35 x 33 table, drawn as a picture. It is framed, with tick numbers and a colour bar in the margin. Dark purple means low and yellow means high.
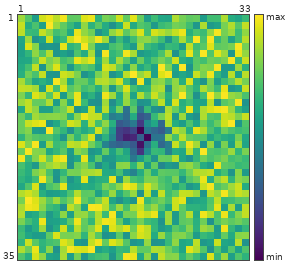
One dip sinks in the centre. Overall the values sit about 70% of the way up the scale. The ninth with the lowest average is the centre. There is no seam. No row or column stands out. No regular stripes run through it.
